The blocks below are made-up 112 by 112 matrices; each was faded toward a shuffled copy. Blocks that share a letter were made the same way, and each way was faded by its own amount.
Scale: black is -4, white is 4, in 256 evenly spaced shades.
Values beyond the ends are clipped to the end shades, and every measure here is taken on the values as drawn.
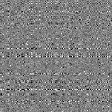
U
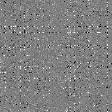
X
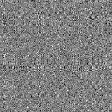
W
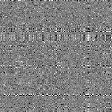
U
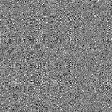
W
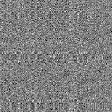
W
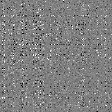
X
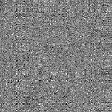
W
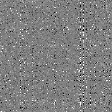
X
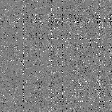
X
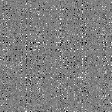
X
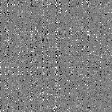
X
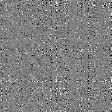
X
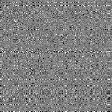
U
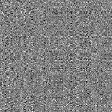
W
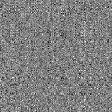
W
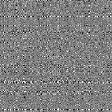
U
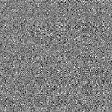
W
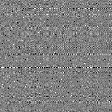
U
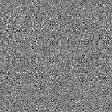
W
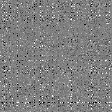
X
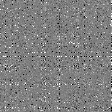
X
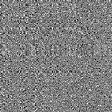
W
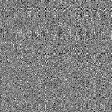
W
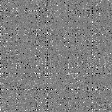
X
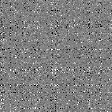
X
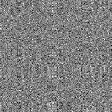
W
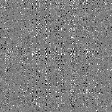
X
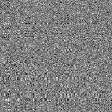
W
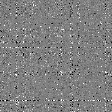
X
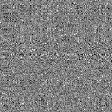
W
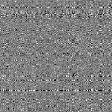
U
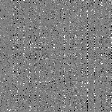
X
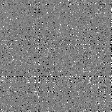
X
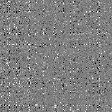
X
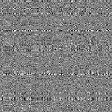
U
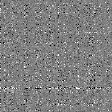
X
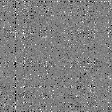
X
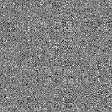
W
